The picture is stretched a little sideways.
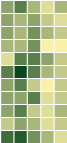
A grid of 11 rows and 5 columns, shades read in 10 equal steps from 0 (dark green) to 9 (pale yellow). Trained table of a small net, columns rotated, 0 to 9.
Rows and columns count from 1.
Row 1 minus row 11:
3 2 2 2 -2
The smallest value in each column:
2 0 3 5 6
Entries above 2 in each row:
5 5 5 5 5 4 5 5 5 5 3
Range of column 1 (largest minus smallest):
6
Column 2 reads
3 6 6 6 3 0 3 5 3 5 1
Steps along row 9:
down up up down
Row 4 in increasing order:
4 6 6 9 9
